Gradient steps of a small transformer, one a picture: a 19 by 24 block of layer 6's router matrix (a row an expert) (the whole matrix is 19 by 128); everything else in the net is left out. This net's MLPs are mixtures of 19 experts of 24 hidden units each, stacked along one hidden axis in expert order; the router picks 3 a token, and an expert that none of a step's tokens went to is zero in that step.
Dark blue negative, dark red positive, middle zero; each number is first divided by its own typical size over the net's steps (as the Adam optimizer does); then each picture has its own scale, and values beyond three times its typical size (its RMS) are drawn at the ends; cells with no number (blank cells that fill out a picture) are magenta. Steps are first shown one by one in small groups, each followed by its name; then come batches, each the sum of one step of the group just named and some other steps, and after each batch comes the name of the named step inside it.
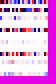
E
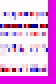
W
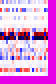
E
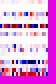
W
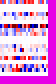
W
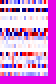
E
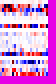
W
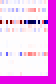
E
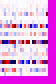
W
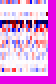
W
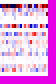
W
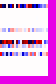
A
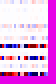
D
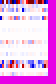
A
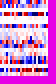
A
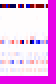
A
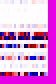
D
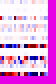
D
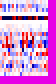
A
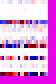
D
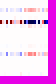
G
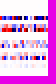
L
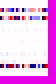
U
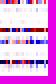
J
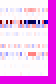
G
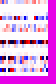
L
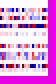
U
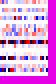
L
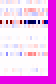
G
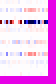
G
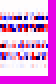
L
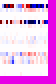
G
